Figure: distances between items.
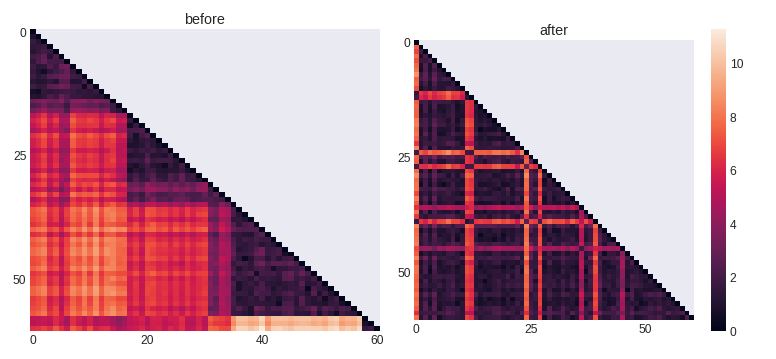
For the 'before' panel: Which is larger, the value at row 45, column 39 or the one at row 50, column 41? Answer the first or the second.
the first
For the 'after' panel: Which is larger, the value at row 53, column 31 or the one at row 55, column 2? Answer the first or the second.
the second
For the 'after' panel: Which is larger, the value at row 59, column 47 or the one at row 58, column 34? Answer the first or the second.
the first
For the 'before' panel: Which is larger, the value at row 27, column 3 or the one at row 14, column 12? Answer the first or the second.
the first
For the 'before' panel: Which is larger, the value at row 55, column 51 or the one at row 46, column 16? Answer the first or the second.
the second
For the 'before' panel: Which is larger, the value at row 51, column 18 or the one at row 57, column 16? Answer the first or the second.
the second
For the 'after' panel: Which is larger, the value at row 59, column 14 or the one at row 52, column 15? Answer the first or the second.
the first
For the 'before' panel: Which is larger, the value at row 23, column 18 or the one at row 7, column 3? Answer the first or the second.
the second
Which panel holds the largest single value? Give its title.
before
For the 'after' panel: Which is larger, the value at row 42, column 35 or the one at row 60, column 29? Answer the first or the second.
the second
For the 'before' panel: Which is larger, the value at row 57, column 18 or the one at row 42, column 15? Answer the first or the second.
the second
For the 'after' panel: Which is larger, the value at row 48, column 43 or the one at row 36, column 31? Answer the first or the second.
the second
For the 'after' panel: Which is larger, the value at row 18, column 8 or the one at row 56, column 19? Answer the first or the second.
the first
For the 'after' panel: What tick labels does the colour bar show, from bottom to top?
0, 2, 4, 6, 8, 10
